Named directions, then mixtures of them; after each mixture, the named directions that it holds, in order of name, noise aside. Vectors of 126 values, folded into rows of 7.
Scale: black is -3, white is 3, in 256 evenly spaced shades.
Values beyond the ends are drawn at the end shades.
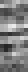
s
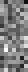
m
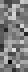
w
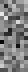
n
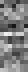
n, s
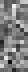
n, w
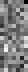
m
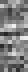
m, s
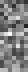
n, s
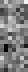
m, s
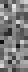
n, w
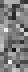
w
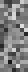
w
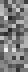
m, n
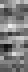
s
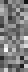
m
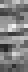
s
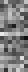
m, s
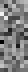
n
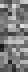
s, w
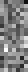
m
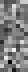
n, w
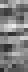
s
